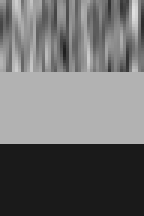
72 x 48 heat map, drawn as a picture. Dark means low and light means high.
The table splits into 3 rows of 1 panel. Panel 1,1: middling, streaked downward, strong in contrast. Panel 2,1: high, flat. Panel 3,1: very low, flat.
